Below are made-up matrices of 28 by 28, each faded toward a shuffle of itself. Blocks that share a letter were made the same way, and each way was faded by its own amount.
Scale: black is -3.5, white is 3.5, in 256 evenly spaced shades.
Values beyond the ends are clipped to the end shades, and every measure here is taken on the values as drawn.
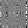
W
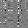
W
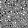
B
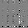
W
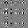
W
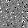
B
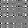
W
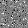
B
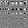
W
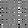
W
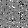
B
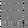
W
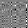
W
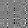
W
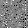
B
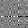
W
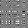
W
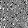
B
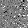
B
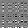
W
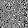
B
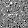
B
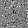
B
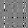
W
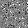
B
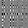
W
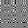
W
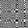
W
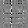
W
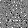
B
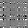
W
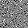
B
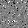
B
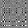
W
